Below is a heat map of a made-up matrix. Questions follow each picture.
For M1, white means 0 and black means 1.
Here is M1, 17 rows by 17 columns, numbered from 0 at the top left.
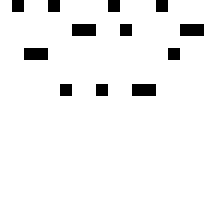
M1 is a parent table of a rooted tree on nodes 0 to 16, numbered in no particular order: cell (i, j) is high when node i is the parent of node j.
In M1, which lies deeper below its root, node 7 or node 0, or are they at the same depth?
node 7
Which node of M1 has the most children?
2
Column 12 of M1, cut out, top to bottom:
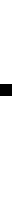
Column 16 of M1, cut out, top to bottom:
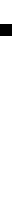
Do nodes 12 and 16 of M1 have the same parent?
no
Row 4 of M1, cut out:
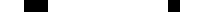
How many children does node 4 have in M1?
3
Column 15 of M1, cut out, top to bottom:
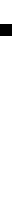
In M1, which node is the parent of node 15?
2
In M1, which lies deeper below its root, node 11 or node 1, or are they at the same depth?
node 11
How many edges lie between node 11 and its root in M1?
4
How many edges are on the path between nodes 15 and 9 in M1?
4
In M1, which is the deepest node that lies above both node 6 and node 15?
2
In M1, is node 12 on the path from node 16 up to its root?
no
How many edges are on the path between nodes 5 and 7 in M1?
1
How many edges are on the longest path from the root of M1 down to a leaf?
4
